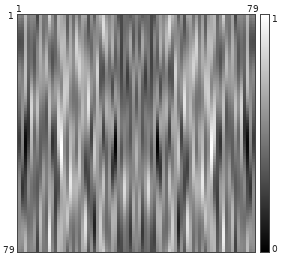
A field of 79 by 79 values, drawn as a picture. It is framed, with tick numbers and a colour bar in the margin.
On average the colour sits 50% of the way up the scale. The left and right halves mirror each other. There is no overall slope. Streaks run downward.
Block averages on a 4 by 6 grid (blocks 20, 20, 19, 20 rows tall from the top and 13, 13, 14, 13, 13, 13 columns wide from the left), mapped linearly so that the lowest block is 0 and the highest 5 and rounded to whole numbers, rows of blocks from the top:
2 4 2 2 4 2 / 2 5 2 2 5 2 / 0 4 2 2 4 0 / 2 3 3 3 3 2
